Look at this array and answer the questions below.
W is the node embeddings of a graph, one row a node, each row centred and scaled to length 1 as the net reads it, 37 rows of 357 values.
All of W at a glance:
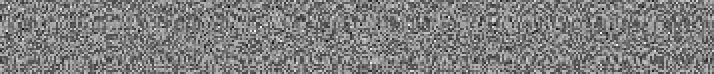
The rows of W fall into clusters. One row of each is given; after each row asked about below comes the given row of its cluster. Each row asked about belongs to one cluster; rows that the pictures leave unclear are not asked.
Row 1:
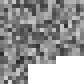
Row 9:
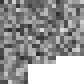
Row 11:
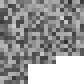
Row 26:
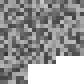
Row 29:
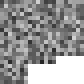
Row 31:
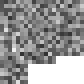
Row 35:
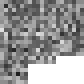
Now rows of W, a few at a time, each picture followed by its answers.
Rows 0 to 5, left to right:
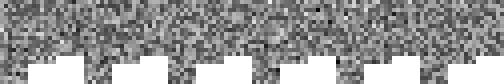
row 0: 35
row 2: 29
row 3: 29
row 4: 31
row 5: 26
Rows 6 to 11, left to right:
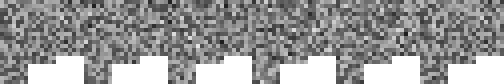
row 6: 11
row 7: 29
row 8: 9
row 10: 26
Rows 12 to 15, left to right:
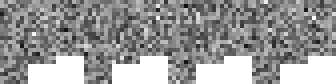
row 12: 11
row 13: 11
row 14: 1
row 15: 11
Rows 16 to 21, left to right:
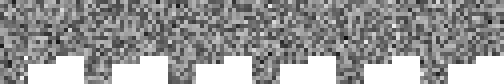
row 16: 1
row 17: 35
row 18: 29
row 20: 11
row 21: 31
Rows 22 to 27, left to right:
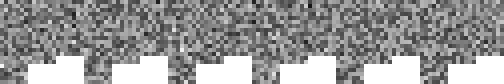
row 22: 26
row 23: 35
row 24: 31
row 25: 9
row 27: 11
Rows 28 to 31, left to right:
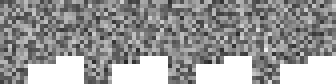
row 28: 29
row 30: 31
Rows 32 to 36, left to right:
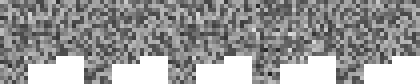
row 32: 1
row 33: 26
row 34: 1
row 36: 26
